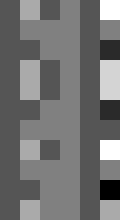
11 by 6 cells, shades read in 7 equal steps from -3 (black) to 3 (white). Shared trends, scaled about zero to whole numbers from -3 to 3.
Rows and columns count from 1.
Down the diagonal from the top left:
-1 0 0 0 -1 -2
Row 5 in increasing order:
-1 -1 -1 0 1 2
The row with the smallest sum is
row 10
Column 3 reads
-1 0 0 -1 -1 0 0 -1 0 0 0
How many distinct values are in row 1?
4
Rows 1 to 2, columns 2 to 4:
1 -1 0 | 0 0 0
